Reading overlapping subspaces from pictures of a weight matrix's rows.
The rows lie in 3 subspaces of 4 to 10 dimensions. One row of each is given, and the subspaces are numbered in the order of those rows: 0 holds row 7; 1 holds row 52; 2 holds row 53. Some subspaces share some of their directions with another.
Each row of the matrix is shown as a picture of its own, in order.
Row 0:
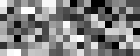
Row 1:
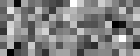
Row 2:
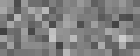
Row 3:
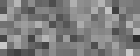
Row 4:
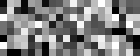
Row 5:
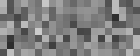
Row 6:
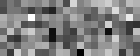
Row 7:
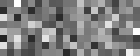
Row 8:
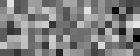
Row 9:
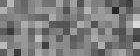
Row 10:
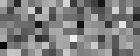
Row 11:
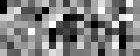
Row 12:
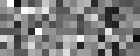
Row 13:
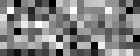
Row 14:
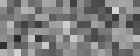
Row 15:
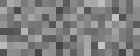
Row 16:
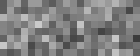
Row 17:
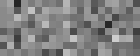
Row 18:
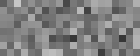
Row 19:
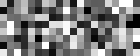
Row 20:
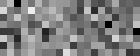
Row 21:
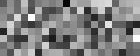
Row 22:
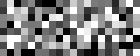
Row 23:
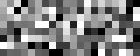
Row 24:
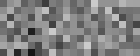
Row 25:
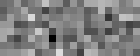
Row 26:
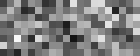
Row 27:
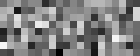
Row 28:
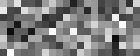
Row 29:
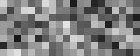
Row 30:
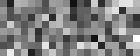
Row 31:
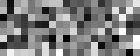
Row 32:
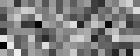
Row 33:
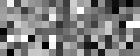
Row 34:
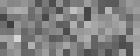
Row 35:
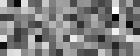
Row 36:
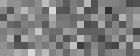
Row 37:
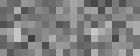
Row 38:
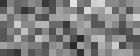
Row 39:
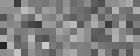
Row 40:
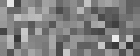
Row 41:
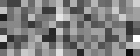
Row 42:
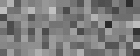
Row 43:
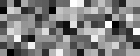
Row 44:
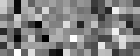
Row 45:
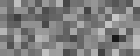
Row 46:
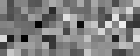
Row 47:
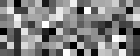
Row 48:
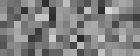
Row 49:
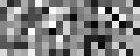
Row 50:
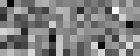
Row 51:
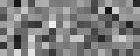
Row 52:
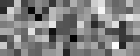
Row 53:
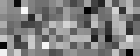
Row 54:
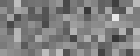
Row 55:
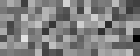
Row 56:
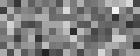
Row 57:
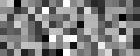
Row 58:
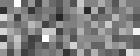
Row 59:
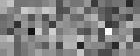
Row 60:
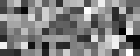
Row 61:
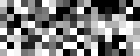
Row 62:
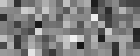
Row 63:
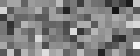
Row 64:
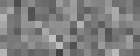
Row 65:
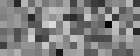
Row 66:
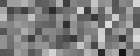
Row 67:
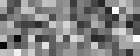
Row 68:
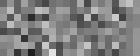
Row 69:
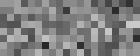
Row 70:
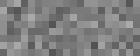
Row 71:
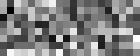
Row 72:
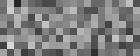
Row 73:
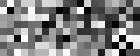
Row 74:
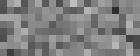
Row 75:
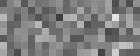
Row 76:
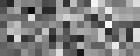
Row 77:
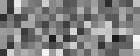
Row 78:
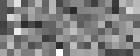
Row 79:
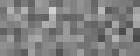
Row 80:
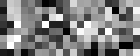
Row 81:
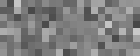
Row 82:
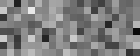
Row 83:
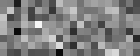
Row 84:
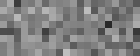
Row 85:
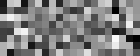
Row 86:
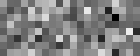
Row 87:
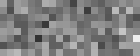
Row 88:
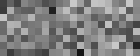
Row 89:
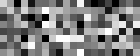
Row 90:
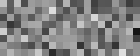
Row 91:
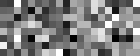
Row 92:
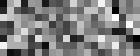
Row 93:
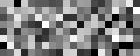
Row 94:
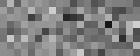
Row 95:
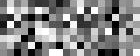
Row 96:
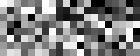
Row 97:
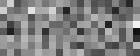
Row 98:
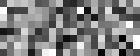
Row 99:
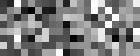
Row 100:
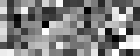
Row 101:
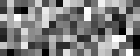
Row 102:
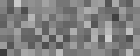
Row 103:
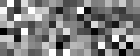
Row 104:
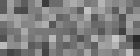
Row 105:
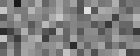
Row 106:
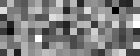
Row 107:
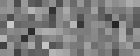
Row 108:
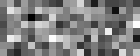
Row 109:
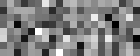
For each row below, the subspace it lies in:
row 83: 2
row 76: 0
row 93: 2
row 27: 1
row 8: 0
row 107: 1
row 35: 2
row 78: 2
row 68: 1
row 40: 1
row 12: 1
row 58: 0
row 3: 0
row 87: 0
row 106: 0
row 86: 2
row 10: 1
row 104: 2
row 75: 2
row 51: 1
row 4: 2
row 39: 2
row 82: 0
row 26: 0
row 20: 0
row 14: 0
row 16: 1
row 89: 1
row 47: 0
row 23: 1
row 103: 1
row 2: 1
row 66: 1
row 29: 0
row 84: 0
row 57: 1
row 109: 1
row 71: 2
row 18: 1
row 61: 0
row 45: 2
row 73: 1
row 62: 1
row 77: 2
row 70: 1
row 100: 2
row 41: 0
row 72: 2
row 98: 1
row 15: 1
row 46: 1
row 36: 1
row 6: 1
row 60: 2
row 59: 1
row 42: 0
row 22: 2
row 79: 1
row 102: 2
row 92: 2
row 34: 2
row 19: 0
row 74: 2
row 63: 0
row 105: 0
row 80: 2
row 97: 0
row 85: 2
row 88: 1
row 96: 0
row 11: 1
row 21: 1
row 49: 1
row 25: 1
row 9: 0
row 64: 2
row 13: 2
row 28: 1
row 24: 1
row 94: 1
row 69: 1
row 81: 0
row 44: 1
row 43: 1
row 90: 1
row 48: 1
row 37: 1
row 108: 1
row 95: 1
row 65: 1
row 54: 2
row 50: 1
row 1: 1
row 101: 2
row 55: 1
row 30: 1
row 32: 2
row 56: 0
